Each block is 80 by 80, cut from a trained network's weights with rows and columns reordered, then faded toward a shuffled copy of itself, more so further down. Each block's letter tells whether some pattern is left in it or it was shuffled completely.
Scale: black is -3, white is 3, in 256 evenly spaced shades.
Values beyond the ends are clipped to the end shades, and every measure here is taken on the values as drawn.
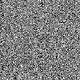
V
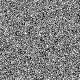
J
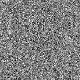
V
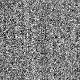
V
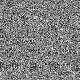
V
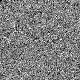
J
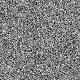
J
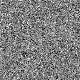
J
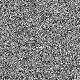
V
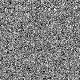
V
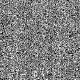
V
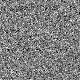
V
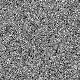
J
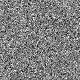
J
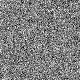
J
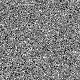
J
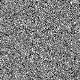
V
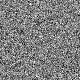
J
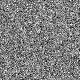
J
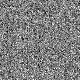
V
